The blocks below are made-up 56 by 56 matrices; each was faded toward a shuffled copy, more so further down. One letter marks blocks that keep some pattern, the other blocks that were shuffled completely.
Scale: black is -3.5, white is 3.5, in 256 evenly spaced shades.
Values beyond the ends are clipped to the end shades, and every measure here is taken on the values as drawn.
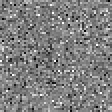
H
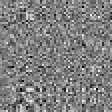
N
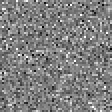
H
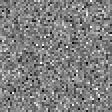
H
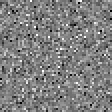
H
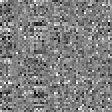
N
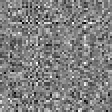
N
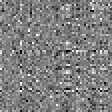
N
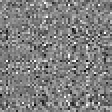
N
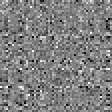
N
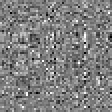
N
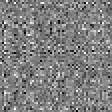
N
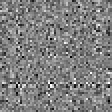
N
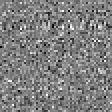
N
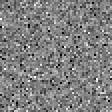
H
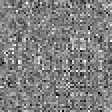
N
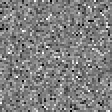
H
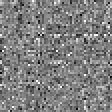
N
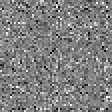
N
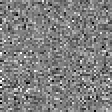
N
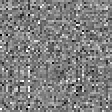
N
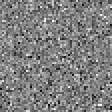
H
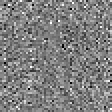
N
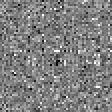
N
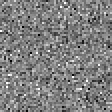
H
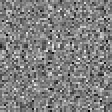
N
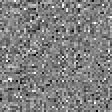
N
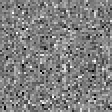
N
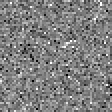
H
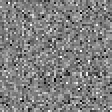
N
